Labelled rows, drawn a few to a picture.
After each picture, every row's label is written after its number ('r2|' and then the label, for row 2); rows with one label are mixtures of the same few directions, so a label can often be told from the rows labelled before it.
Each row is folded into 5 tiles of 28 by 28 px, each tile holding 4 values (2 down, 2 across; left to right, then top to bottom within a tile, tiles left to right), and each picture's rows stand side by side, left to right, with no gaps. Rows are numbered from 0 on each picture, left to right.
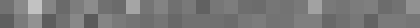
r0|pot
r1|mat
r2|pot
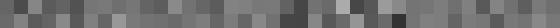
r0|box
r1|box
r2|mat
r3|mat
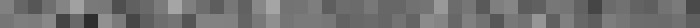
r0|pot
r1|pot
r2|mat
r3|mat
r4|pot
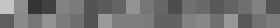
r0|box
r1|pot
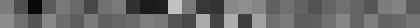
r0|pot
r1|box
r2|pot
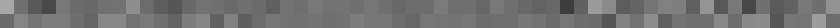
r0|box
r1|pot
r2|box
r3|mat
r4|box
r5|box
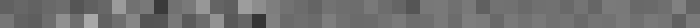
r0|pot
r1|mat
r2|pot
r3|mat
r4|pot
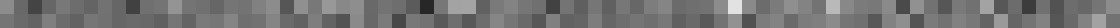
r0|pot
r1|pot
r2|box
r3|box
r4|mat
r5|pot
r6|mat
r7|box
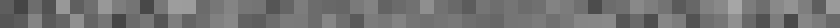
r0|mat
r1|box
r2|mat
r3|box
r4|pot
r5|pot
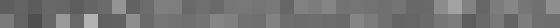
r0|pot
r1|pot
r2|box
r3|pot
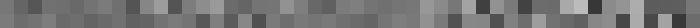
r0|pot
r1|box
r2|box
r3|mat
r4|box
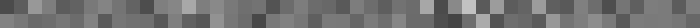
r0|box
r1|box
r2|mat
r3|mat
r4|mat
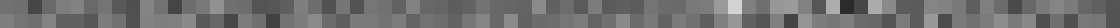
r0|pot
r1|pot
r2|mat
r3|pot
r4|box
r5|pot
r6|box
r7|pot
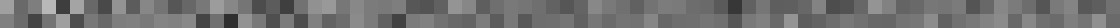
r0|mat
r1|pot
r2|box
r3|box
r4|box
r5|pot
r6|box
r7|mat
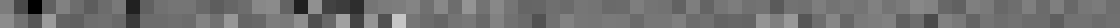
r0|pot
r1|pot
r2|box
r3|box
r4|mat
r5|pot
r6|pot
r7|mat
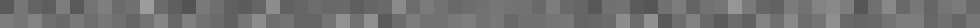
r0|mat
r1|box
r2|pot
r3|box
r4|pot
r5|pot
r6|mat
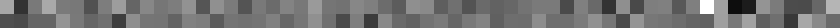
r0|mat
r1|mat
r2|pot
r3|box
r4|mat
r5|box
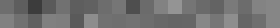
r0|pot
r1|pot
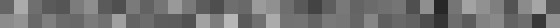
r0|mat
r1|pot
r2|pot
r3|mat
